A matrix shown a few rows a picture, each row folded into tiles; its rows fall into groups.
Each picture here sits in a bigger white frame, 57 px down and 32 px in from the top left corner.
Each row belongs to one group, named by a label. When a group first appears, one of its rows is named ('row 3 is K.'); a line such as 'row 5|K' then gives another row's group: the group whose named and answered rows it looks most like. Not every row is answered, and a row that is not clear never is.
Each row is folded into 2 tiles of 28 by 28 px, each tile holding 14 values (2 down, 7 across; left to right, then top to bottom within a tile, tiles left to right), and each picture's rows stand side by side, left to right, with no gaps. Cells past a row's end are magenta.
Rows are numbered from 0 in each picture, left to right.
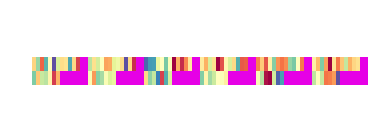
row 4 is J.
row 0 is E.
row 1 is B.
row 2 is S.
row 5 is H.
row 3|B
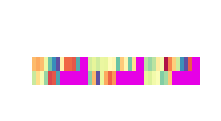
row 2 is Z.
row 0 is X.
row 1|E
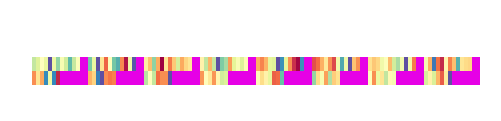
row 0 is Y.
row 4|X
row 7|H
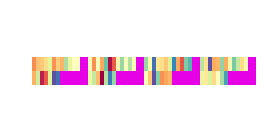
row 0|J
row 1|J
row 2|E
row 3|H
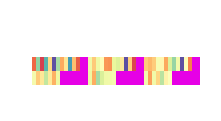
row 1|B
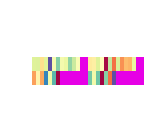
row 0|Y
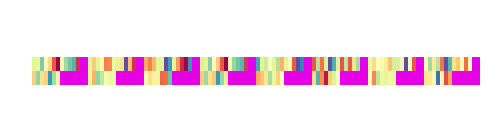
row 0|Z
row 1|B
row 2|X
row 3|Z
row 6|B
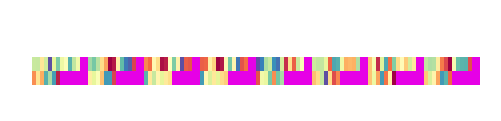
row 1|Z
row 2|B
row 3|B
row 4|S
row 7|Z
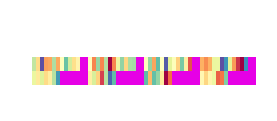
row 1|J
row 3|X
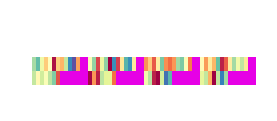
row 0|Z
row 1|Y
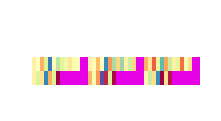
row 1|Y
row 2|Y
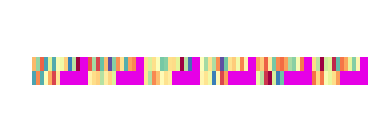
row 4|J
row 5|Y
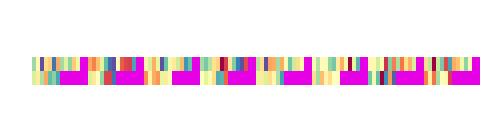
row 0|H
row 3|Z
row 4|H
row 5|S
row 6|H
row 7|Y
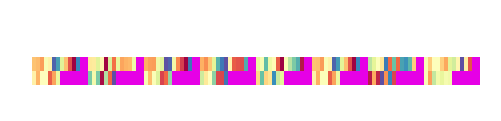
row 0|X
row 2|X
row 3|X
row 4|Z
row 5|X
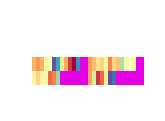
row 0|X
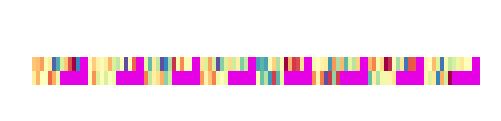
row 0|X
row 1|B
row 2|S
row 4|S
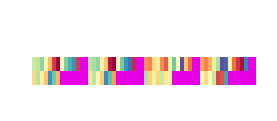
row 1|Z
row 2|B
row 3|X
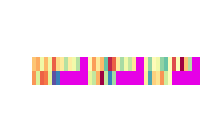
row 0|J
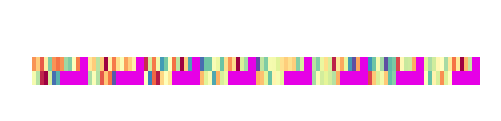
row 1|H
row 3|S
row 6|S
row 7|S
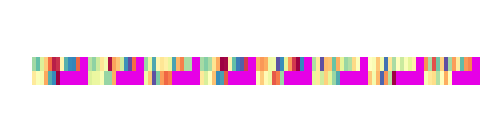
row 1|Z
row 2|E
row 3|Z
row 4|X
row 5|H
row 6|Y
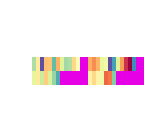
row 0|H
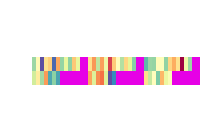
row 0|H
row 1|J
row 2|S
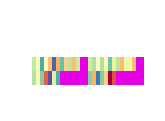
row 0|H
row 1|E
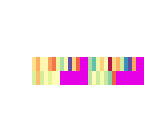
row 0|B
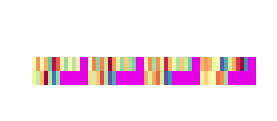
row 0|J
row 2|J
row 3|X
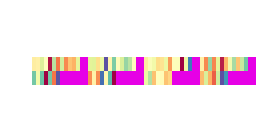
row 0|H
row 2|S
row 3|J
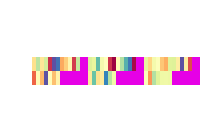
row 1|Z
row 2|B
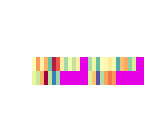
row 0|J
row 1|E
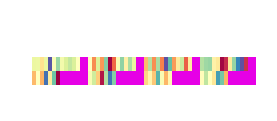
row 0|Y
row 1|J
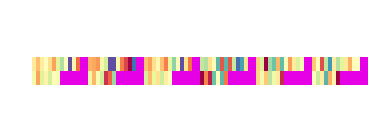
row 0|B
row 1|X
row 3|Y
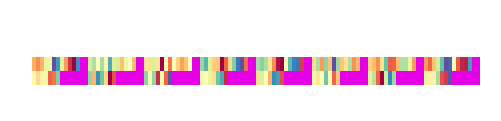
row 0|X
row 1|E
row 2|H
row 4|Z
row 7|X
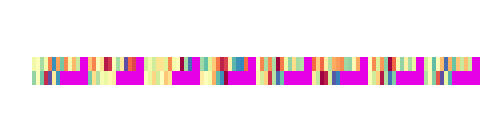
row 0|H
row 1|B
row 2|S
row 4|J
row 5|J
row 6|J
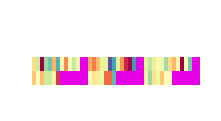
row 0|Y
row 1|X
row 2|S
